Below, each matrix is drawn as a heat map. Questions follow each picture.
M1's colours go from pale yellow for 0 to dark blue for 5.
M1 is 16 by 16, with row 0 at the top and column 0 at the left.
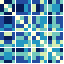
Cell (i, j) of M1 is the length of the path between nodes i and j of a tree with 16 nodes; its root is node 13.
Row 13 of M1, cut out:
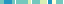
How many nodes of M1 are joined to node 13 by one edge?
3
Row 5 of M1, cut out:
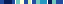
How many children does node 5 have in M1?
0
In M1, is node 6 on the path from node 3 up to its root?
no
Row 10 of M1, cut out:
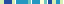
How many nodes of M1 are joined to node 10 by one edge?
4
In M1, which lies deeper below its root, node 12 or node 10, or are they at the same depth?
node 12
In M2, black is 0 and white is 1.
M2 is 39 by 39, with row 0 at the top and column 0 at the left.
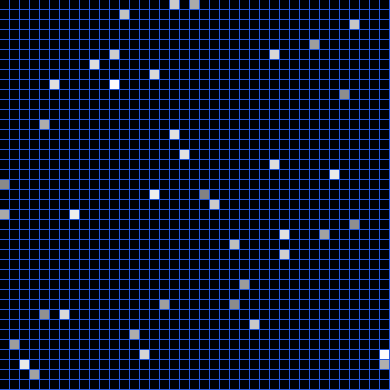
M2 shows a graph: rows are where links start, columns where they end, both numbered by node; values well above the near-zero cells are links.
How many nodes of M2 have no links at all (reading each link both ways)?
3
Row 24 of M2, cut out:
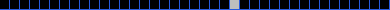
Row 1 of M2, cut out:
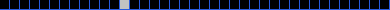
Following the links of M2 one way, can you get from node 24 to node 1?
no
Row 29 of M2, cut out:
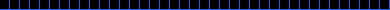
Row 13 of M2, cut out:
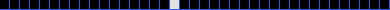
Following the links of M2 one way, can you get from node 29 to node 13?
no
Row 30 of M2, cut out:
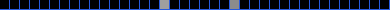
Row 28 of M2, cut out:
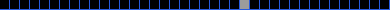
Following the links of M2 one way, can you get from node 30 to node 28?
yes
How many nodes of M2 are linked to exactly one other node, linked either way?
4
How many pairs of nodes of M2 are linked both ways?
1
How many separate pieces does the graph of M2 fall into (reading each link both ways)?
8
